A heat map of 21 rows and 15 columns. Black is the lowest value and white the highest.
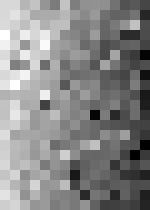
Stripes: none. Slope: up to the left. Ninth with the lowest average: bottom right. Grain: fine. Ninth with the highest average: top left.
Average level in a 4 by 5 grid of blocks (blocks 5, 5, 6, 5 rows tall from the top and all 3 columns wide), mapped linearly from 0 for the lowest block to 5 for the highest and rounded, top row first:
5 4 3 2 1 | 5 4 2 2 0 | 4 3 2 1 0 | 4 3 1 1 0
